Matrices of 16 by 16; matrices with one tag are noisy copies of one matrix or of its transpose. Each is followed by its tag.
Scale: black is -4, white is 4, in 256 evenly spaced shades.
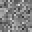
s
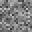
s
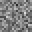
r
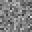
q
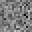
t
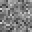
s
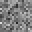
s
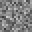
r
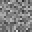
q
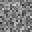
q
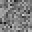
s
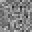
t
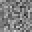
t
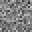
q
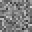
r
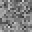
s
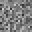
q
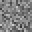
r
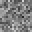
s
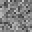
s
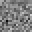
t
